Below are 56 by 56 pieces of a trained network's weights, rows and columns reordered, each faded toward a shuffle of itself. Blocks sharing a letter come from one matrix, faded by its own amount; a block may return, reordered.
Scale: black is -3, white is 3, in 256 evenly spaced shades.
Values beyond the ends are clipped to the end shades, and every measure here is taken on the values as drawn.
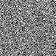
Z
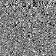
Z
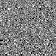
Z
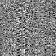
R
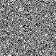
Z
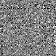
Z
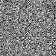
Z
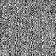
R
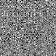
Z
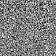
Z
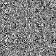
Z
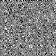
Z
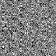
R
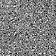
Z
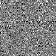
Z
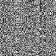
R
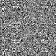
R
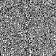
Z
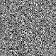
Z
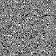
Z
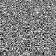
R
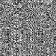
R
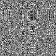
R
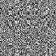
R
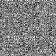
R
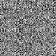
R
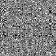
Z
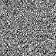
Z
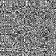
R
